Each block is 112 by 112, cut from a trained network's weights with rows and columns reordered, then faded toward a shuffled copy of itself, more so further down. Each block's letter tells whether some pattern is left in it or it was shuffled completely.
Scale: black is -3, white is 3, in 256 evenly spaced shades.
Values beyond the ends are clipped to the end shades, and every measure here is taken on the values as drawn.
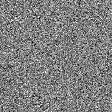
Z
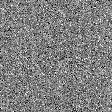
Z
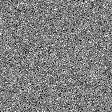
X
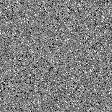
X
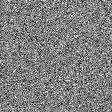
X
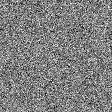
X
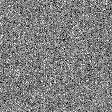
Z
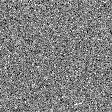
X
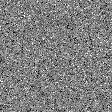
X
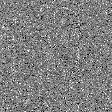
Z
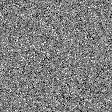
X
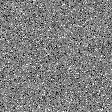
X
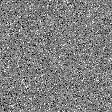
X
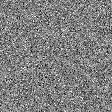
Z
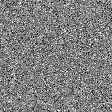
X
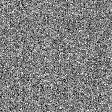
Z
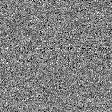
Z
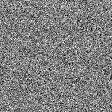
Z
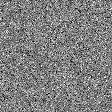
X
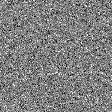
Z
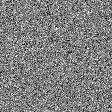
X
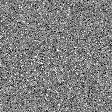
X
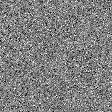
X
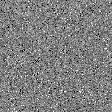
Z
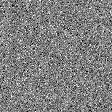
X
